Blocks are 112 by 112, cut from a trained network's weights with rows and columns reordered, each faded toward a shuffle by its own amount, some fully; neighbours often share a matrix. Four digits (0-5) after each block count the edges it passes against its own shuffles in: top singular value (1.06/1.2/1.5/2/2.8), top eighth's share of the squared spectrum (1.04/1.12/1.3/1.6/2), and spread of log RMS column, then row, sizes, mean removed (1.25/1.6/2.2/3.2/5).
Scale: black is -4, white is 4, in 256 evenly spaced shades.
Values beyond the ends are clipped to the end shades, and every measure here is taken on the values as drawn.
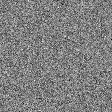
0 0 0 0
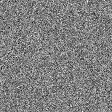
0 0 0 0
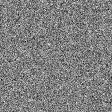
0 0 0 0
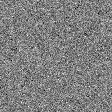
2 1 0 0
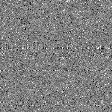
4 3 0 2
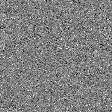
2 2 0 1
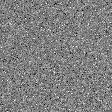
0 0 0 0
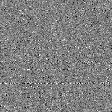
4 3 0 2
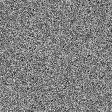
0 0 0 0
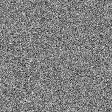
1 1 0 0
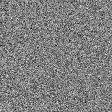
2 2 0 0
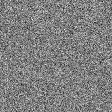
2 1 0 0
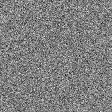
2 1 0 0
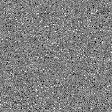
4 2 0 2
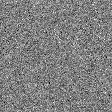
1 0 0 0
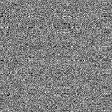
4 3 1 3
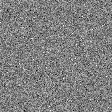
1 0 0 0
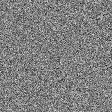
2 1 0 0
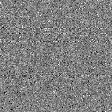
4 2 0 2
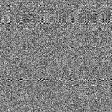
4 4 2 3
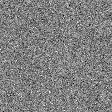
1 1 0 0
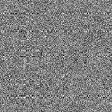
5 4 2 3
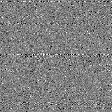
4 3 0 3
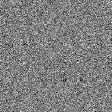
3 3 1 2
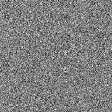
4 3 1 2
